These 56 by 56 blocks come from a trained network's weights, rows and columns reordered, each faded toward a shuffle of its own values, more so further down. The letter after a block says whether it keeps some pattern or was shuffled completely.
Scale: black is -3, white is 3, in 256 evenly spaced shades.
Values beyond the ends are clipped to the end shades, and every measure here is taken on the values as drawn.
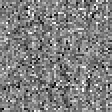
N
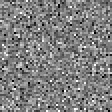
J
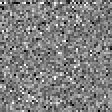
N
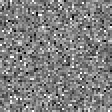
J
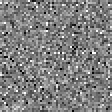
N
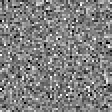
J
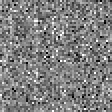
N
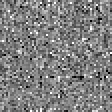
N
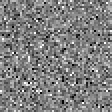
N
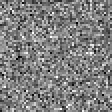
J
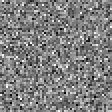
J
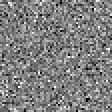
J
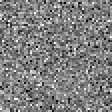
J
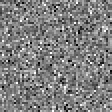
J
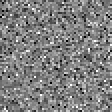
J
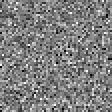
J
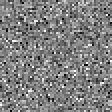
J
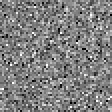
J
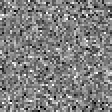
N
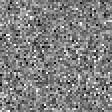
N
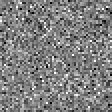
J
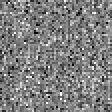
N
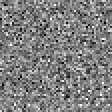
J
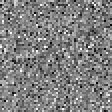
N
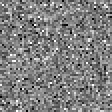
J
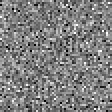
N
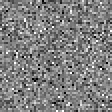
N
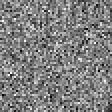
N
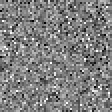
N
